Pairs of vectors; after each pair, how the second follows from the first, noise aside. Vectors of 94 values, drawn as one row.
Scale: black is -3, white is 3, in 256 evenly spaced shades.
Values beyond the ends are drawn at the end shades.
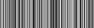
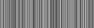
shrunk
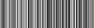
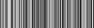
shuffled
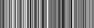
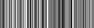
copied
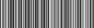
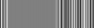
partly zeroed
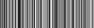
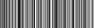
copied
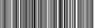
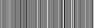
partly zeroed
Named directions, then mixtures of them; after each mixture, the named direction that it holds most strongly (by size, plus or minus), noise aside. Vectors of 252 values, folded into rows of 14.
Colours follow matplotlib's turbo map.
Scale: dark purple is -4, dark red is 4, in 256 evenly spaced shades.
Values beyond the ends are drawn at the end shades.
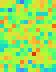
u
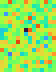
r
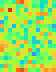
u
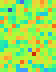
u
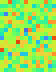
r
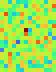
r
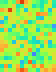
u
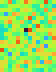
r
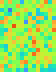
u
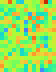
r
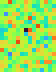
r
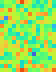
u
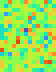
r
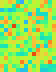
u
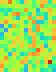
r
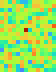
u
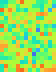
u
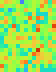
u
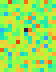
r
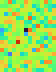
r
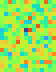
r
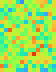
u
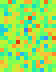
r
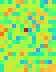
r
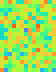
r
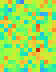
u
